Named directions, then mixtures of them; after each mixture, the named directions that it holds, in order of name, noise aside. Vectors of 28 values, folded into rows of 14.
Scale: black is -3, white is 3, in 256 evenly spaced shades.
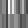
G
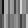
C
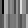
C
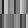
C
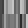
C, G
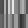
C, G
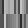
C, G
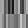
C, G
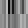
G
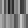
C, G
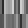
C, G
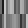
C, G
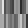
C, G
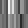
G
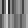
C, G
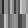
C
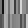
C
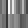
G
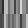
C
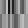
G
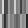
C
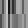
C, G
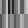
G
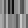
C, G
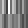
C, G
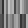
C, G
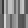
C, G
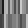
C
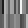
C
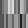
C, G
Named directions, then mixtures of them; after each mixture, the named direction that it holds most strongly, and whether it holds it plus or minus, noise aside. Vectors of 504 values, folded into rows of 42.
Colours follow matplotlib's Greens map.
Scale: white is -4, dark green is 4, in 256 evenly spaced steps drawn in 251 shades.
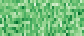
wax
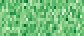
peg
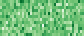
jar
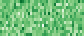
jar, plus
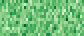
peg, plus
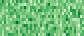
peg, plus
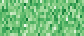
peg, minus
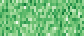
peg, minus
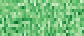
wax, plus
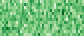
peg, minus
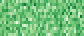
peg, minus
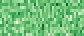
wax, minus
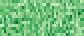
wax, plus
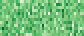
jar, minus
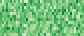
peg, minus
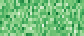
jar, plus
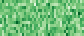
wax, plus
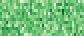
jar, minus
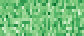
wax, minus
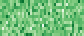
jar, plus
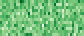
jar, plus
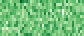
jar, plus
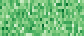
jar, minus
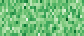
peg, plus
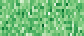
jar, minus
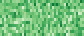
wax, minus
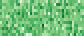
jar, minus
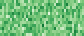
jar, minus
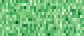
peg, plus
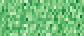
peg, minus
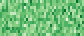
peg, minus
